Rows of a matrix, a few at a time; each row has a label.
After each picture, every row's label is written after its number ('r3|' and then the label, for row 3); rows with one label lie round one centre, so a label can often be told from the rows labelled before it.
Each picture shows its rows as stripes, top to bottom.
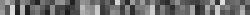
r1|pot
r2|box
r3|box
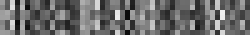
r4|box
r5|box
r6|pot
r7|pot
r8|box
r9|box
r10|pot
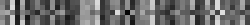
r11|box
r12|box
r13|pot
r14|box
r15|box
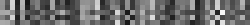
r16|box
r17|box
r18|pot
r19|box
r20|pot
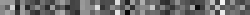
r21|pot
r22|box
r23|pot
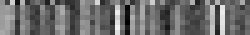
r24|box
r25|pot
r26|pot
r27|pot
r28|pot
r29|pot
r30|pot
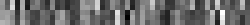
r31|box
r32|box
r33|pot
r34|pot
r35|pot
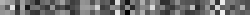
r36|pot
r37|box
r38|pot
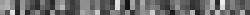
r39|pot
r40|pot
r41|box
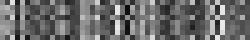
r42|box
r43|pot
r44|pot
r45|box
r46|pot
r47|pot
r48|pot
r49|box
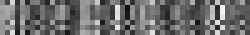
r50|box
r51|pot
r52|pot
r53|pot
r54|box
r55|pot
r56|box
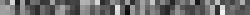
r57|box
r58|pot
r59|pot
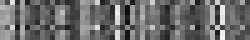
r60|box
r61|pot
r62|pot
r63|pot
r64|pot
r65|box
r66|pot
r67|pot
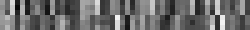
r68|box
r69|box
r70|box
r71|pot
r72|pot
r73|pot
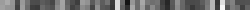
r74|pot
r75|pot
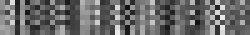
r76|box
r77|pot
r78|box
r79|pot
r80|box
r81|pot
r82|pot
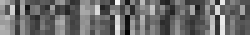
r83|pot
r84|box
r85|box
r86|pot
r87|pot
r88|pot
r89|pot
